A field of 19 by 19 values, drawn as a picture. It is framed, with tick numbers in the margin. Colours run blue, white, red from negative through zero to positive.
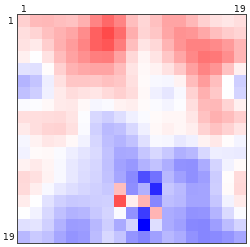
Slope: up to the top. Odd patch: rougher, in the bottom middle. Roughest part: bottom middle.
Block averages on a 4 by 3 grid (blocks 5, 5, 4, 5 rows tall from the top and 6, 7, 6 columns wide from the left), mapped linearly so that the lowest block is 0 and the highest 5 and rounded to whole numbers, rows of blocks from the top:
455
323
201
100
